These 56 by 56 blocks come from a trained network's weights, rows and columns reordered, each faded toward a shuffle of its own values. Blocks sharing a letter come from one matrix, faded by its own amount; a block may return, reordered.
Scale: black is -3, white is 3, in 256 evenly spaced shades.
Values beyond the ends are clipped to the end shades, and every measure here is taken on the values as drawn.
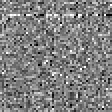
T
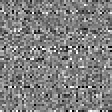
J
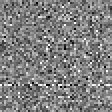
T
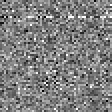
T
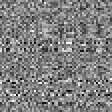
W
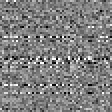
W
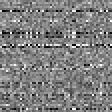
W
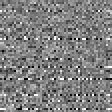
W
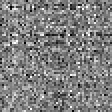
T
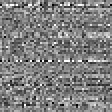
W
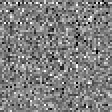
T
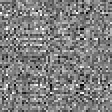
J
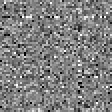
T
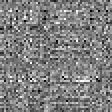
J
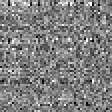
J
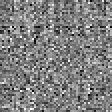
T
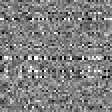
W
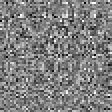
J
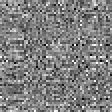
J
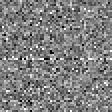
T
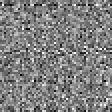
T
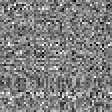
J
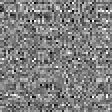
J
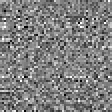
J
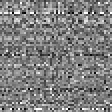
W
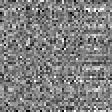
J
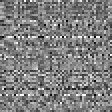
W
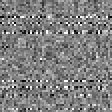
W
